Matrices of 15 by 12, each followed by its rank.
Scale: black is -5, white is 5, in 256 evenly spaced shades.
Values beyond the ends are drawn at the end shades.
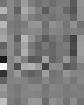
two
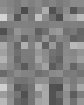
two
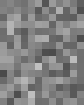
full rank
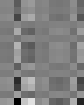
one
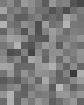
full rank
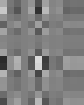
one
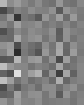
two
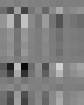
one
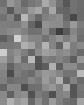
full rank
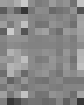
two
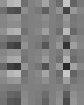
one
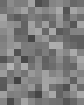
full rank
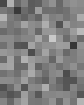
full rank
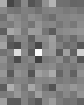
two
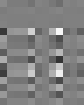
one
